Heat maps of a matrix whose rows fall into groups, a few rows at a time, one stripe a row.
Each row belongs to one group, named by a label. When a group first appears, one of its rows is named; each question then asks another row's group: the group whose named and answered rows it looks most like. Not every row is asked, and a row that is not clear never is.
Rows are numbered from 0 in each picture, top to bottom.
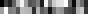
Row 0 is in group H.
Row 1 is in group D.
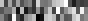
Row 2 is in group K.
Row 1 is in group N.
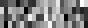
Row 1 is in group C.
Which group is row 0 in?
N
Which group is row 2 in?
K
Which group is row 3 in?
C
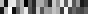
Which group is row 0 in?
C
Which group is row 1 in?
H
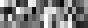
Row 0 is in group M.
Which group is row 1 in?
H
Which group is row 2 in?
C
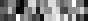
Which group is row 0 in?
K
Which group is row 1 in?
K
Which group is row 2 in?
H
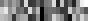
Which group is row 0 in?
D
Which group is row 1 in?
M
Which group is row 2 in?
D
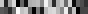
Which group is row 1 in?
H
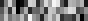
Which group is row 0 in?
K
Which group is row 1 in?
N
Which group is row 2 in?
M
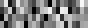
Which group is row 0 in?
D
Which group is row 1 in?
H
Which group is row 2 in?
N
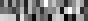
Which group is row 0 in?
K
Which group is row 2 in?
D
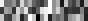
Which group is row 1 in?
H
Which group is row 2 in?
K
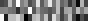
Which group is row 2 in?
C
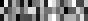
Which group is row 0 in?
N
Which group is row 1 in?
K
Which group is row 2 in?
N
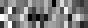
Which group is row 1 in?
H
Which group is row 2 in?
D
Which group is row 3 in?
H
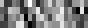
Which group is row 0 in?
K
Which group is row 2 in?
C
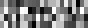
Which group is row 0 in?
N
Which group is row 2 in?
C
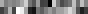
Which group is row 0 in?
D
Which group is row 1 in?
H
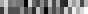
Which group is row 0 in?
M
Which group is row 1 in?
N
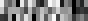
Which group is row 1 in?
C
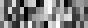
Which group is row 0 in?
K
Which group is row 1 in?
C
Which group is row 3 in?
M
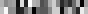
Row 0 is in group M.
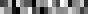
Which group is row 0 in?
H
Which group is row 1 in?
M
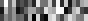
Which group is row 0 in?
N
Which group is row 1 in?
K
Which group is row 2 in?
N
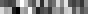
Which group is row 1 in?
M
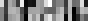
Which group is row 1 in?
C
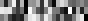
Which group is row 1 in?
M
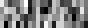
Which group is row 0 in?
D
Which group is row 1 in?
D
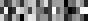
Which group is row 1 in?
D
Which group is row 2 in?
K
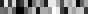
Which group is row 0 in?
N
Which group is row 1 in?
K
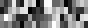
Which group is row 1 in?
H
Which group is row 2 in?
N
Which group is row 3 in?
K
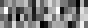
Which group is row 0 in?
H
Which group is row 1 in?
N
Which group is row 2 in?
N
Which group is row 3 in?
D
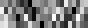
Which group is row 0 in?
N
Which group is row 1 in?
C
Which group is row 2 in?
D
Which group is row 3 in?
M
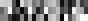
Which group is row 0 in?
M
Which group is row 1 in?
K
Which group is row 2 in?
N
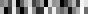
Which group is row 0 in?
N
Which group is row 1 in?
K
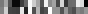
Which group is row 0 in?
K
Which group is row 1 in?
M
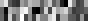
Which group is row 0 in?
M
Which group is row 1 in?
H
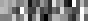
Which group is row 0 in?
D
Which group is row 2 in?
D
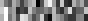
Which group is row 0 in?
K
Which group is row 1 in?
M
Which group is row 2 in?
D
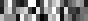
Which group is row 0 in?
K
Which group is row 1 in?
H
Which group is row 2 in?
M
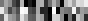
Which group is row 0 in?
N
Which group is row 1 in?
D
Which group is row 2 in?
D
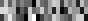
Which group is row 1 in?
M
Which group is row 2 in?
K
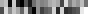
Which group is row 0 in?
N
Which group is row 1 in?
D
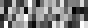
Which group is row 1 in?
C
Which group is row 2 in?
H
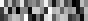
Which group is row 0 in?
C
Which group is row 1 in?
N
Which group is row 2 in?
H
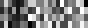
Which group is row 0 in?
K
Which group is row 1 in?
N
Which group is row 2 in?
K
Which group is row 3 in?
N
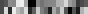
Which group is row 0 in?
H
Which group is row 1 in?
D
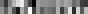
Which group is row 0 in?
H
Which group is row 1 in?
M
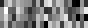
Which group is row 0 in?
H
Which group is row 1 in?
D
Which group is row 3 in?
N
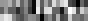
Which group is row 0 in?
H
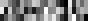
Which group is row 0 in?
M
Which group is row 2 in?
K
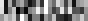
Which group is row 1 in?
C
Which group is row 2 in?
D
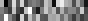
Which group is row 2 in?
M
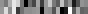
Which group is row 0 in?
C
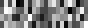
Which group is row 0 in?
N
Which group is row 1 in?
D
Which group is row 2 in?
M
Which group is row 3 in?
D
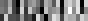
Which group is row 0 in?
M
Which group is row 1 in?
M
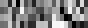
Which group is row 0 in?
N
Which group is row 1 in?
M
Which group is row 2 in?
D
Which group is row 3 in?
H
